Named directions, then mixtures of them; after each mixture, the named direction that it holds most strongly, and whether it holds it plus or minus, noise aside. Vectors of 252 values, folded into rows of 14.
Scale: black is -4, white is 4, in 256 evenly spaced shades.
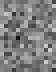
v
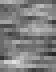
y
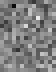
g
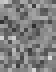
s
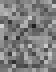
v, plus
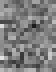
s, plus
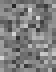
g, plus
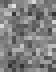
g, minus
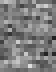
y, plus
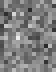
v, minus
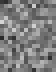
s, minus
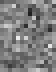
g, minus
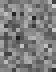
v, plus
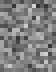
g, plus
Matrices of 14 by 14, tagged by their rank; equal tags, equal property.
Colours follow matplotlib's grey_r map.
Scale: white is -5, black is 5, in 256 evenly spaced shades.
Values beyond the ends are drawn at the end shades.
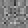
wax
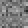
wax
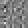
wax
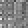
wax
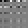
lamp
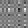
lamp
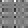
lamp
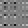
lamp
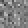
wax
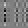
lamp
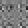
wax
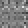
wax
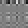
lamp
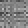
wax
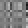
lamp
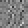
wax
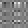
lamp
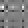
lamp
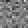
wax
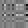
lamp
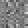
wax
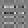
lamp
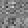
wax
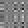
lamp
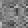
wax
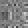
wax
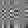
lamp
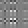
lamp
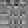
wax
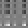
lamp
